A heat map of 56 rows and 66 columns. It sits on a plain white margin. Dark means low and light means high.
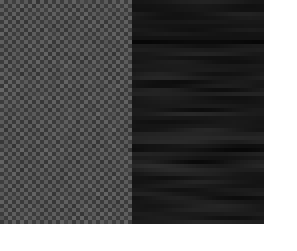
The table splits into one row of 2 panels. Panel 1,1: low, checkered. Panel 1,2: very low, streaked across, faint in contrast.
